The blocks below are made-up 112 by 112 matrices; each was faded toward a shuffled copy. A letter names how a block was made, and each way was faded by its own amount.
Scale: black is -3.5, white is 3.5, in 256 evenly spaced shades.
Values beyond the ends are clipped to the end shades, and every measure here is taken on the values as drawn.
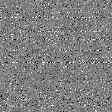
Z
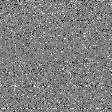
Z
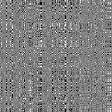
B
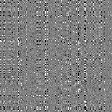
B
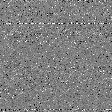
Z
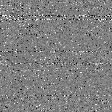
Z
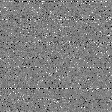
Z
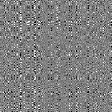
B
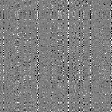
B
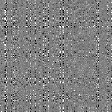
B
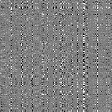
B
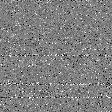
Z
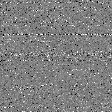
Z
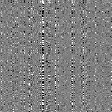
B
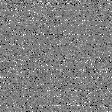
Z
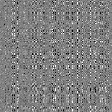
B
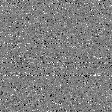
Z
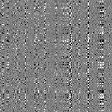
B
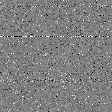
Z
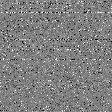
Z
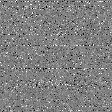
Z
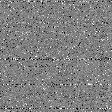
Z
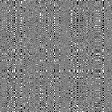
B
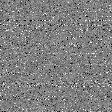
Z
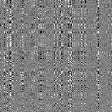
B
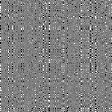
B
